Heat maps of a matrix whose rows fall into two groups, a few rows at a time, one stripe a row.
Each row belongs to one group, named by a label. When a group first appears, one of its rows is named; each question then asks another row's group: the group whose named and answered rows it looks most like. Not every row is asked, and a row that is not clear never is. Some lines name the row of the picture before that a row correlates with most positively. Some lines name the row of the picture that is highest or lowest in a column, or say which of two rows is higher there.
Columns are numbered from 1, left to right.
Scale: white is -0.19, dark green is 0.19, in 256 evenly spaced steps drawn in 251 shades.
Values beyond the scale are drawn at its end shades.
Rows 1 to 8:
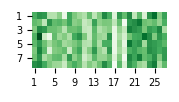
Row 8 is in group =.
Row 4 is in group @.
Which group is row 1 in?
=
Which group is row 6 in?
@
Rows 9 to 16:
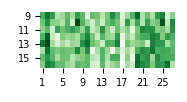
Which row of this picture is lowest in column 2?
11
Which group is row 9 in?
=
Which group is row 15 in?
@
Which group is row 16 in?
@
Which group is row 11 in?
@
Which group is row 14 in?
@
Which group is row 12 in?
@
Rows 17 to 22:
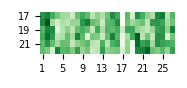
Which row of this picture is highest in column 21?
22
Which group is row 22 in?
@
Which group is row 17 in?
=
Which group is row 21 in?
@
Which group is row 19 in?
=
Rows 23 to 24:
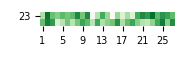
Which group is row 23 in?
@
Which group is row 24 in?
=
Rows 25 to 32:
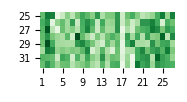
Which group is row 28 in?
=
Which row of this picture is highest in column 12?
25
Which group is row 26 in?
@
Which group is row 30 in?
@
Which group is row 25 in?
=
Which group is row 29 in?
=
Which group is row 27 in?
@
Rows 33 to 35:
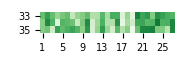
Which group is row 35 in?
@
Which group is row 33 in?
@
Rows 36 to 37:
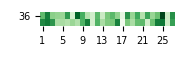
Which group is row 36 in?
=
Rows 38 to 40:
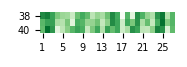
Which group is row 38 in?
=
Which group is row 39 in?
=
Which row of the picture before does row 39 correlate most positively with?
36
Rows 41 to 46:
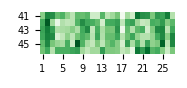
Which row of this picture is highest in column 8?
45
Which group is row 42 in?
=
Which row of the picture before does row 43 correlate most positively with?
38
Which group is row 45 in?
=
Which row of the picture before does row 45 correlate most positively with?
39
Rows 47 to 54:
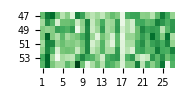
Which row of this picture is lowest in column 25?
49
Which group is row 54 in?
=
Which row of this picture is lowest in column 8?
49
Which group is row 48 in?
@
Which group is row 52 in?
@
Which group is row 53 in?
=
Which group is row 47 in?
=
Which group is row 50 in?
@
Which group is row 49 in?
@
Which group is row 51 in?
@
